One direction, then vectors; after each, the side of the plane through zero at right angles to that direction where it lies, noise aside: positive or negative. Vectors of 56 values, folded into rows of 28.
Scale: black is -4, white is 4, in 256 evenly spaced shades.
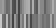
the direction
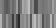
positive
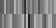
negative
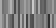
positive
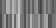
negative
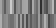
positive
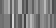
negative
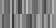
positive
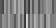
negative
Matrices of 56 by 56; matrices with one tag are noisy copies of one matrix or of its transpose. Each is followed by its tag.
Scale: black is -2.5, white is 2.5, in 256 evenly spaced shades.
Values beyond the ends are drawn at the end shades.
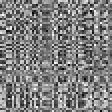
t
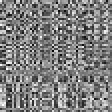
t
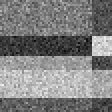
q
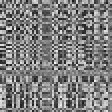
t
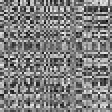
t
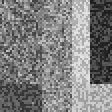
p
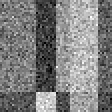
q
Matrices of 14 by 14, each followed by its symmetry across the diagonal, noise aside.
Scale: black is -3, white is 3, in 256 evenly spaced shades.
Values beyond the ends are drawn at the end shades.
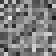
symmetric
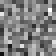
neither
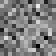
symmetric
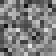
symmetric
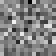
neither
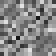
symmetric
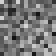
symmetric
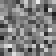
antisymmetric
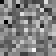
neither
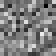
neither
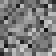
symmetric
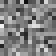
antisymmetric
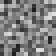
antisymmetric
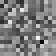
symmetric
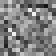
symmetric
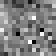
antisymmetric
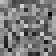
neither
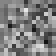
antisymmetric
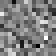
antisymmetric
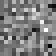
neither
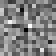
antisymmetric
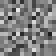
antisymmetric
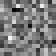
neither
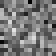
neither
